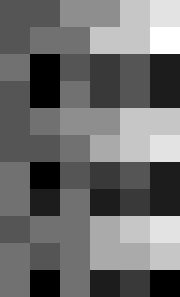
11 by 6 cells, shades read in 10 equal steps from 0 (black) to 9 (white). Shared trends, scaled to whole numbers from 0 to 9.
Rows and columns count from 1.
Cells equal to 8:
3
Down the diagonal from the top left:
3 4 3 2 7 8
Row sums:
31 34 13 13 31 31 13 13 32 30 11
